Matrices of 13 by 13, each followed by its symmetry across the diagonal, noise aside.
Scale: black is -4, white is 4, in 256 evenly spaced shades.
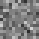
antisymmetric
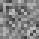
symmetric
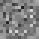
symmetric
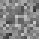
symmetric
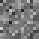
symmetric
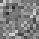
symmetric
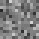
antisymmetric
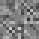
antisymmetric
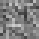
antisymmetric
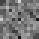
symmetric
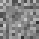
symmetric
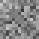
symmetric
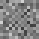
symmetric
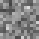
symmetric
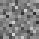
antisymmetric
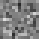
antisymmetric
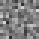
antisymmetric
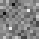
symmetric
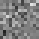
antisymmetric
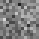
antisymmetric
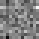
antisymmetric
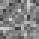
symmetric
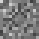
symmetric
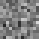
antisymmetric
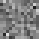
antisymmetric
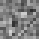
antisymmetric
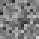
symmetric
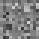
antisymmetric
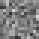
antisymmetric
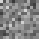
symmetric
